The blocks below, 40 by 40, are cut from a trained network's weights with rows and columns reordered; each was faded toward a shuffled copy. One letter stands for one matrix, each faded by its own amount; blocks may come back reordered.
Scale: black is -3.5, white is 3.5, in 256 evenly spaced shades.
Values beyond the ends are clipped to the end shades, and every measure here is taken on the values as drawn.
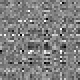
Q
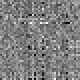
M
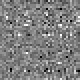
Q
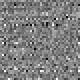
Q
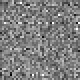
M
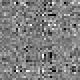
Q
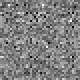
M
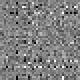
Q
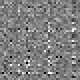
Q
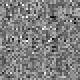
M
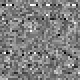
M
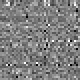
Q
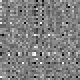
Q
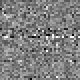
M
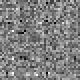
M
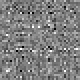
Q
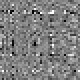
Q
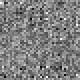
M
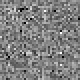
M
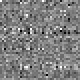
Q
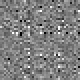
Q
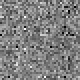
M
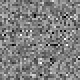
M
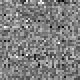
M
